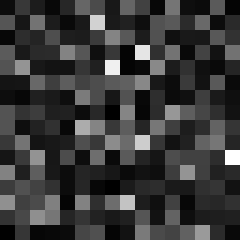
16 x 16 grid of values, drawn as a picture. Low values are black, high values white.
Average level on the scale: 20%. Slope: none. Histogram: skewed, a long tail of high values. Seam: none. Mirror symmetry: none. Grain: fine.
